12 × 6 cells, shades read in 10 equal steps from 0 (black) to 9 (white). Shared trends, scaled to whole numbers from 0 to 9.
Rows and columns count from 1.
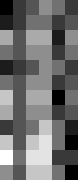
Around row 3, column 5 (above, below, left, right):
2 2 6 5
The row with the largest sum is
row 11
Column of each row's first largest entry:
4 3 1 3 4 3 1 1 4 4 1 3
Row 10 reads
7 3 7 8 4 0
